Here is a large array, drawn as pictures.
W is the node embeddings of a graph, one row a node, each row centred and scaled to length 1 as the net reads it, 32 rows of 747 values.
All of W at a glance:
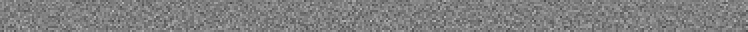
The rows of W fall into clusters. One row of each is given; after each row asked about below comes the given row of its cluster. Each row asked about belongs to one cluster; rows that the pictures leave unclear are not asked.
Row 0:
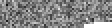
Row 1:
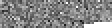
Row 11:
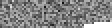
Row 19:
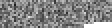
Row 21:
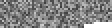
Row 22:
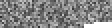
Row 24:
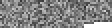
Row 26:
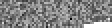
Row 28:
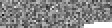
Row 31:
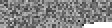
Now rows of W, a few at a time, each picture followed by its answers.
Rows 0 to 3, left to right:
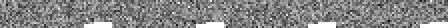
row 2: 22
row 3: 24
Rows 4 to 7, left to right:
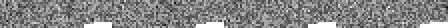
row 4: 0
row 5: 11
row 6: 21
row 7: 28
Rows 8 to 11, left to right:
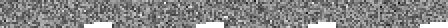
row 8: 21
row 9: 19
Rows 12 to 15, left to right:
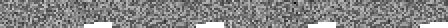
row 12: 31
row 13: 24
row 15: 24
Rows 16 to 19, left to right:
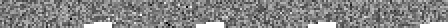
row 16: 26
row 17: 19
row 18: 22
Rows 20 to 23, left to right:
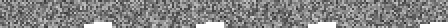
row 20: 0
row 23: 11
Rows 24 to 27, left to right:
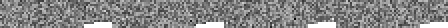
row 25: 31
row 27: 26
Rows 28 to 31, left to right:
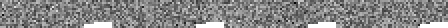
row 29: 1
